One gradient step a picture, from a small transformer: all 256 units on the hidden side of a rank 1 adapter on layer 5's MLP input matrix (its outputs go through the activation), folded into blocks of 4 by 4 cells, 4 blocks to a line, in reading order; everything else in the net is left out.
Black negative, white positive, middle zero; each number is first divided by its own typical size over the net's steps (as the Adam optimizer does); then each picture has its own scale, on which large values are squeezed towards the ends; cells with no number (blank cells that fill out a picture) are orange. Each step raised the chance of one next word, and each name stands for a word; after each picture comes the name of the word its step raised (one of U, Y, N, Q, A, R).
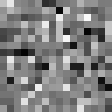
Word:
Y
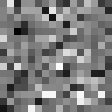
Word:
Y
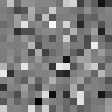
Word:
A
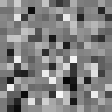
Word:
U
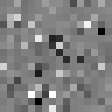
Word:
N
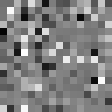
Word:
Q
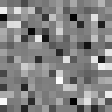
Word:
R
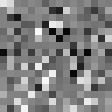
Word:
Y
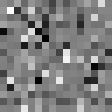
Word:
Q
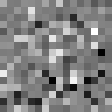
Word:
A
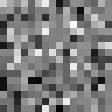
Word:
U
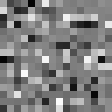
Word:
R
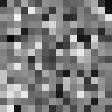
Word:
Y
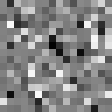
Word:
R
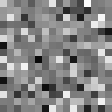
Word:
U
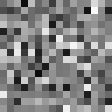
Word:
R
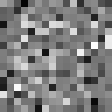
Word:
A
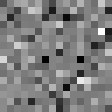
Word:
N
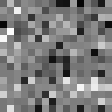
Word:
Y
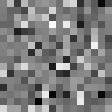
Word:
A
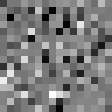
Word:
N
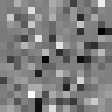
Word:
N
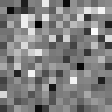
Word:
A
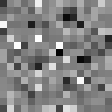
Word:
N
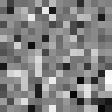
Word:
R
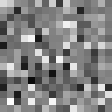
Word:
U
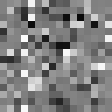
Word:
Q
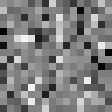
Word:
U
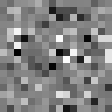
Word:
Q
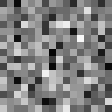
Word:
Y
